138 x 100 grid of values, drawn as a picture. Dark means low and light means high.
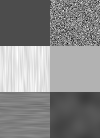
The table splits into 3 rows of 2 panels. Panel 1,1: low, flat. Panel 1,2: middling, fine-grained, strong in contrast. Panel 2,1: very high, streaked downward, faint in contrast. Panel 2,2: high, flat. Panel 3,1: middling, streaked across, faint in contrast. Panel 3,2: low, smooth, faint in contrast.
